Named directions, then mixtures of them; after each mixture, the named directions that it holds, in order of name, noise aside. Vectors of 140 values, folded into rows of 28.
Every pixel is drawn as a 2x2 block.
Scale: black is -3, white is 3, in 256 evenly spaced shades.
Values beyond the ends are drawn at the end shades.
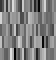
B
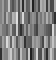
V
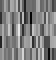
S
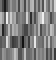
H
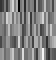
B, H, S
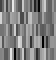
B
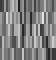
B, H, S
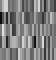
B, H, S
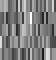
H, S, V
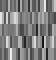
B, H, V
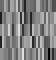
S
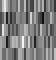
H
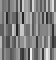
S, V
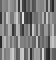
S, V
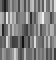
H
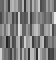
S, V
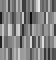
B, S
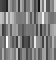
B, H, V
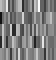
B, H, S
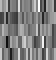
B, H, V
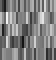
H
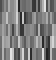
B, S, V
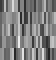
B, S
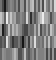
H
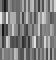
H, S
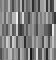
V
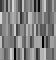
B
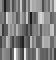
B, H
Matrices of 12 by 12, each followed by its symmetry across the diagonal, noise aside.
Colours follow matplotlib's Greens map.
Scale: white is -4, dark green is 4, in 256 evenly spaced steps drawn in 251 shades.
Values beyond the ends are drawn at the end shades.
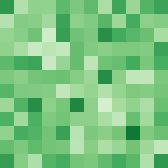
symmetric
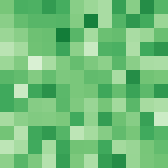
antisymmetric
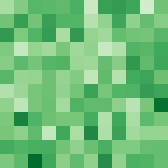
neither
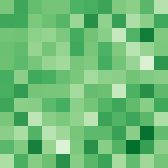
symmetric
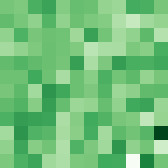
antisymmetric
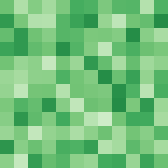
antisymmetric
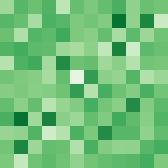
symmetric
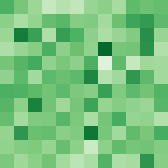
neither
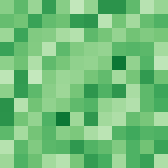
symmetric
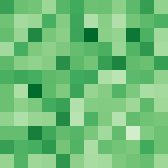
symmetric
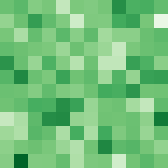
antisymmetric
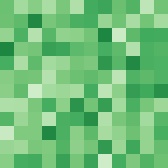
neither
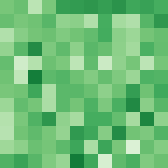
neither
